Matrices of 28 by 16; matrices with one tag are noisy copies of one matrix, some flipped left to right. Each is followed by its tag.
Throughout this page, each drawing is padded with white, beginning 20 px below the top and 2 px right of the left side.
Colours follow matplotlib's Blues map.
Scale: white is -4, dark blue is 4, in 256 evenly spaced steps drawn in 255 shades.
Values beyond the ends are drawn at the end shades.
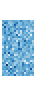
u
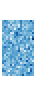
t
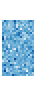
t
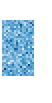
u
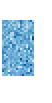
t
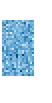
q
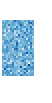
u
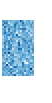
u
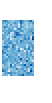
t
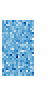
q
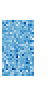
q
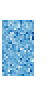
t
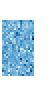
t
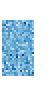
q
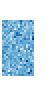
t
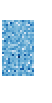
q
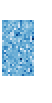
t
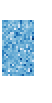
t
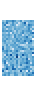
q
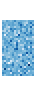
u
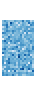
q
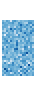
u
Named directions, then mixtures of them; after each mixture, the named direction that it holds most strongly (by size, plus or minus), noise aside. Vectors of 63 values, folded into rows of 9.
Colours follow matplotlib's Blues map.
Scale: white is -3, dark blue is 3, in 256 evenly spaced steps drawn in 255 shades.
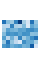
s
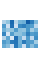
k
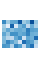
s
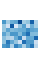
s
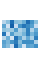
k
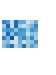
k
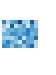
s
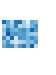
k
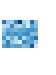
s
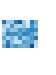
s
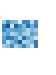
s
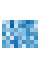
k
